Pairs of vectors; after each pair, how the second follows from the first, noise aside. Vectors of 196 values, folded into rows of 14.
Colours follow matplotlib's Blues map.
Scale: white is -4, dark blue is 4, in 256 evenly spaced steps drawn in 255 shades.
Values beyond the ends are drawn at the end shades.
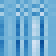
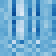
reversed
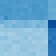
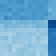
copied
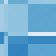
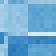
copied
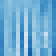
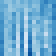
copied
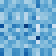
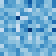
reversed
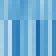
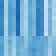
reversed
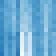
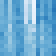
reversed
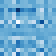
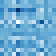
copied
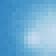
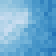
reversed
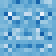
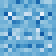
copied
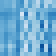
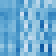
copied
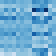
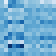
reversed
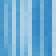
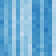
copied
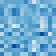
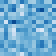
reversed
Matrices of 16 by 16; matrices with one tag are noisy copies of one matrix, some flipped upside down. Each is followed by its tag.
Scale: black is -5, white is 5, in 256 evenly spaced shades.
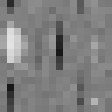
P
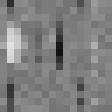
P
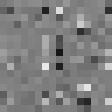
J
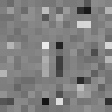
J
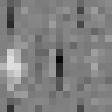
P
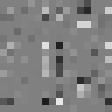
J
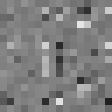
J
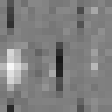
P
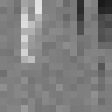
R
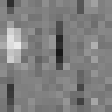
P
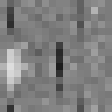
P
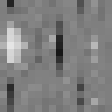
P
